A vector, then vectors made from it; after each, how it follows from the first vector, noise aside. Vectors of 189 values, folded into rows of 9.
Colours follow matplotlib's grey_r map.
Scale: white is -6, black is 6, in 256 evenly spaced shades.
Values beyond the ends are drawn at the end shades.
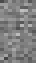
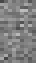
copied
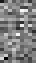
scaled up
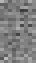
negated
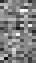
scaled up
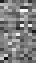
scaled up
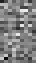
scaled up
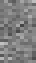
wrapped around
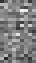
scaled up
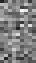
scaled up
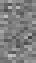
wrapped around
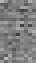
negated
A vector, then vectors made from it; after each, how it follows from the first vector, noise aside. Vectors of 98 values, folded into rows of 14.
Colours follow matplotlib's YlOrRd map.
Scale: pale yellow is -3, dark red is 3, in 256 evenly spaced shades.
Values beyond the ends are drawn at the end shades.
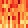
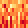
negated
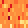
partly zeroed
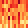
copied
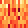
reversed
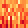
negated
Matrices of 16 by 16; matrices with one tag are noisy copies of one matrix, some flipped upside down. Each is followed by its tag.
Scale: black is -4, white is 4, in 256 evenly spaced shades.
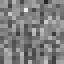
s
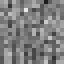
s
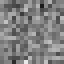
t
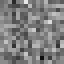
t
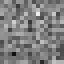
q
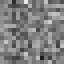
t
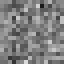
t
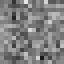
t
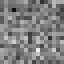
q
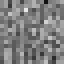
s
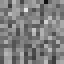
s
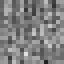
s
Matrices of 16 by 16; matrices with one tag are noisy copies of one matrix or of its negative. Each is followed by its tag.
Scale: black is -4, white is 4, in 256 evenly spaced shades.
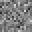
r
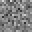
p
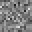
r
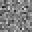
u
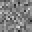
r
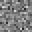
u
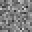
u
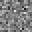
u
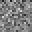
p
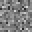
u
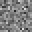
u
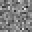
u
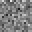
p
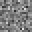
u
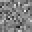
r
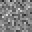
p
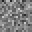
p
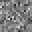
r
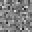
u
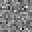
u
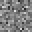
u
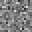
u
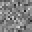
r
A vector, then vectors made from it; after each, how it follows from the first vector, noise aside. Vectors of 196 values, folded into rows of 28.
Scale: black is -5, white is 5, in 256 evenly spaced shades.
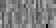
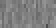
shrunk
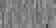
shrunk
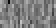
reversed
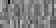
reversed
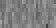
shrunk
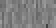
shrunk
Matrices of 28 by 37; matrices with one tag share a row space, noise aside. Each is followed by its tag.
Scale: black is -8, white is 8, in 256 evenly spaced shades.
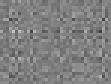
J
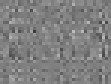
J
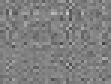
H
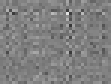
H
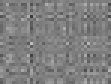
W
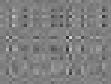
H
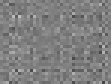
J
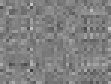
W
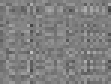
W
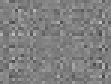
J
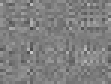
W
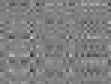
W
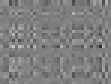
J
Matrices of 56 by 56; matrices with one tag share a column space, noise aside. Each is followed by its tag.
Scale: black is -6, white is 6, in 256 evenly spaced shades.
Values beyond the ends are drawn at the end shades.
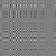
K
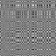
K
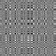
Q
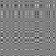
K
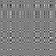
K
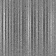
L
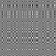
K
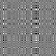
Q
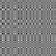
Q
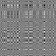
K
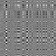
K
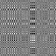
Q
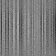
L
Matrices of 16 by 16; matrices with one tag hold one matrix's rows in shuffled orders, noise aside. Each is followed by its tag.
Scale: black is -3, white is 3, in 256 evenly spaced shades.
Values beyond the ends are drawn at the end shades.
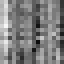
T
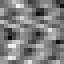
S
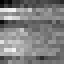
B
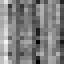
T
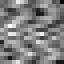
S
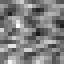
S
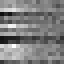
B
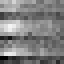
B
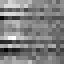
B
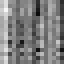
T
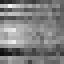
B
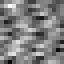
S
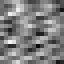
S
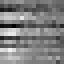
B
